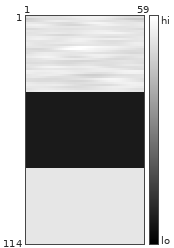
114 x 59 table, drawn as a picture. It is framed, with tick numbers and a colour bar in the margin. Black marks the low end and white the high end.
The table splits into 3 rows of 1 panel. Panel 1,1: very high, streaked across, faint in contrast. Panel 2,1: very low, flat. Panel 3,1: very high, flat.
